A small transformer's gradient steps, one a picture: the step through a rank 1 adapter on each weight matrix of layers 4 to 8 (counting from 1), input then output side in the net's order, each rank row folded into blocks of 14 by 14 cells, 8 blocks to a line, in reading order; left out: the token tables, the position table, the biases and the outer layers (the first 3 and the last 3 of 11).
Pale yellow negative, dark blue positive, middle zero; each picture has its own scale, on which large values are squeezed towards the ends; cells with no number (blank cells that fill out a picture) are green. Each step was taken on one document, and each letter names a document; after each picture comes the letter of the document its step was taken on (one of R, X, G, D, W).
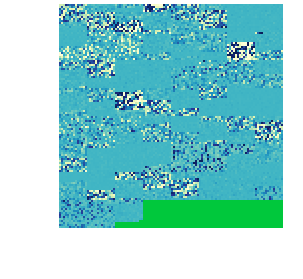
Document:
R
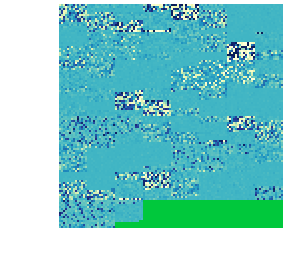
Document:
R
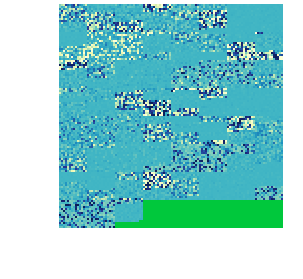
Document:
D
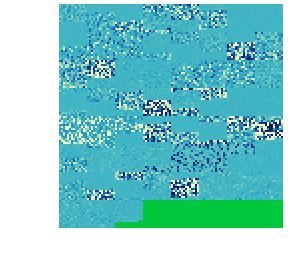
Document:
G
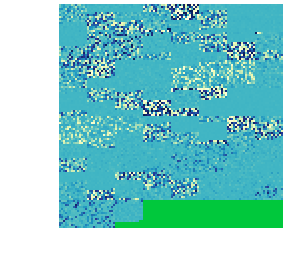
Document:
G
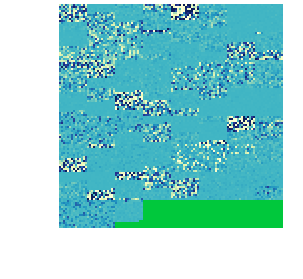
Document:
G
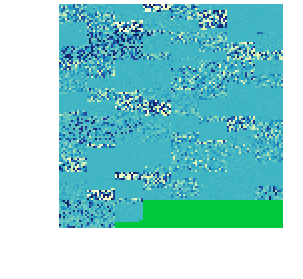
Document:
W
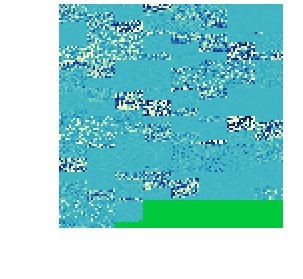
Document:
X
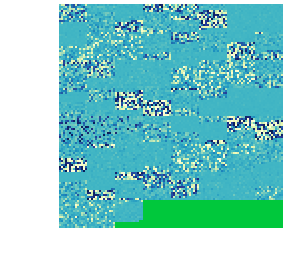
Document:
X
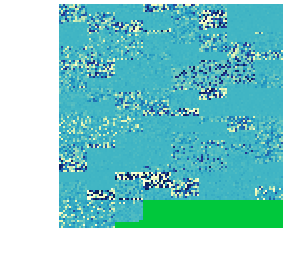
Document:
R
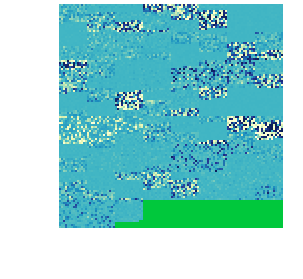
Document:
G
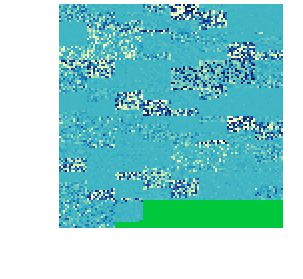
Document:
G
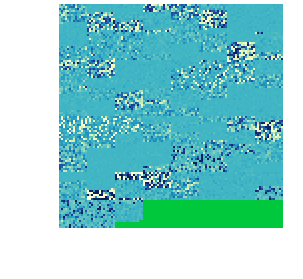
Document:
R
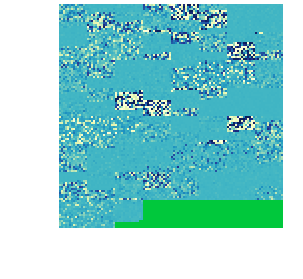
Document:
X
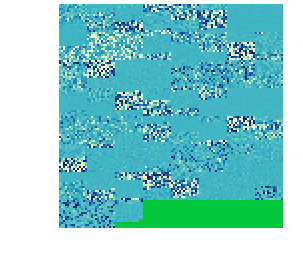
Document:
G
